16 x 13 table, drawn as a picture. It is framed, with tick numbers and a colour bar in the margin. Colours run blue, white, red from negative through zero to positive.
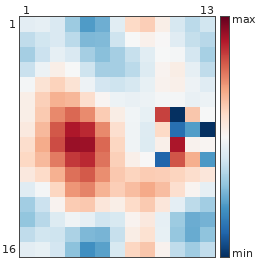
The top right is the smoothest part. No row or column stands out. In the middle right lies a patch that is rougher than the rest. The ninth with the highest average is the middle left. The middle right is the roughest part.
